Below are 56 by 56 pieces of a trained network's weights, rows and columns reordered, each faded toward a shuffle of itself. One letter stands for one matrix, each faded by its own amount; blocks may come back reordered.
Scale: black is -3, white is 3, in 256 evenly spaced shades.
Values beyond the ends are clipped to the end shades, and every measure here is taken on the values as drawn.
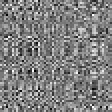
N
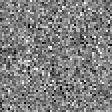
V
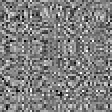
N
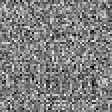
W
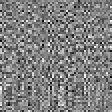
N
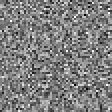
W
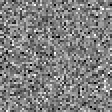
V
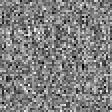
W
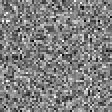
W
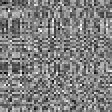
N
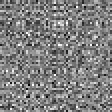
N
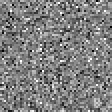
V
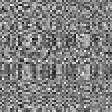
N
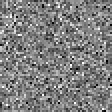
V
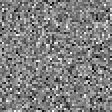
V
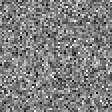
V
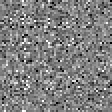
W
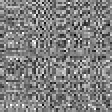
N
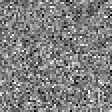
V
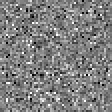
W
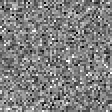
V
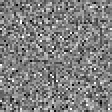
V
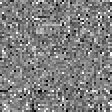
W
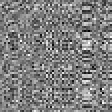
N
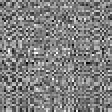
N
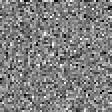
V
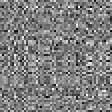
N
